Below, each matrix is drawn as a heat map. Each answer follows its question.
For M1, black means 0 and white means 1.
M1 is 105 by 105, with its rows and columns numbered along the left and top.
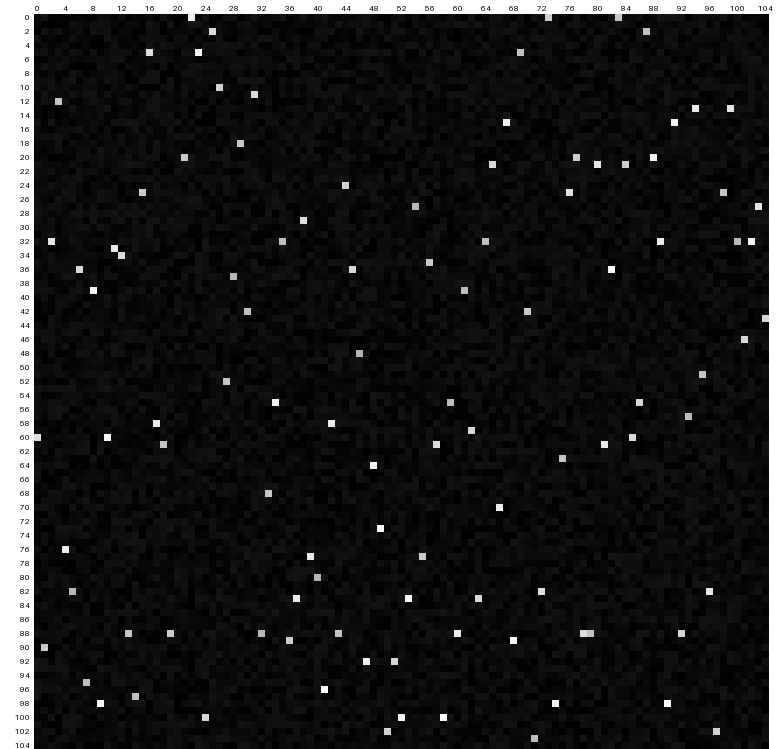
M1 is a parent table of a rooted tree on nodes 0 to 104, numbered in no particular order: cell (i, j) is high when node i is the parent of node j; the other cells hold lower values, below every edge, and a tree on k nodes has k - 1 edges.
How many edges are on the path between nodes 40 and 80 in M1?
1
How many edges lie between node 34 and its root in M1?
3
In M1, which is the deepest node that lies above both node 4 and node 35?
32
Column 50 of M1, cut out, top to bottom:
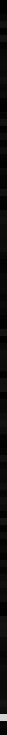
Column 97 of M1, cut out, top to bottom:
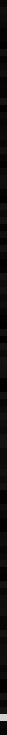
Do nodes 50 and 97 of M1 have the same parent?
yes
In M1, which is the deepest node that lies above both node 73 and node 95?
88
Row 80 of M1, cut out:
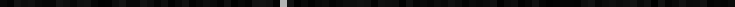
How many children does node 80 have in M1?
1
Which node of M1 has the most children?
88
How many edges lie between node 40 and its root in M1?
3
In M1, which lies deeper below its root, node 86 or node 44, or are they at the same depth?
node 44
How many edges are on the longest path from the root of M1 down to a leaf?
7
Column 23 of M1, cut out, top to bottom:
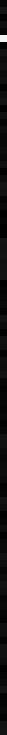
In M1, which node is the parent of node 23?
5
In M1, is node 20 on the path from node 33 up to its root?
yes
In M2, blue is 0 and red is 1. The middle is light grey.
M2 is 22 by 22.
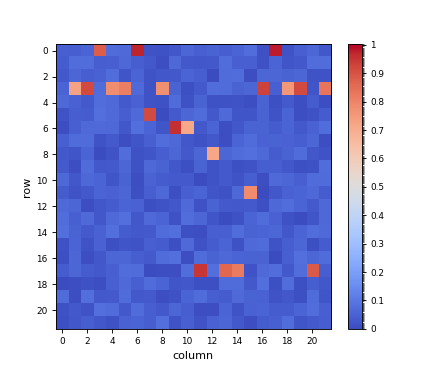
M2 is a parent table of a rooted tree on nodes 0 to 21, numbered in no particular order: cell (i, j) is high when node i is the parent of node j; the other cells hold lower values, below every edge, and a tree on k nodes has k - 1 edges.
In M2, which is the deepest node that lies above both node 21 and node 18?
3
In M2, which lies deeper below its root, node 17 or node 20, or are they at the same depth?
node 20
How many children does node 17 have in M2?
4
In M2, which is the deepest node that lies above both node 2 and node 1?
3
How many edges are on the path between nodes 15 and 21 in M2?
5
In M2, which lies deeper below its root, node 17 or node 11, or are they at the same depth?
node 11
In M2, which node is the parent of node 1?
3
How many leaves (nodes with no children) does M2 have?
15
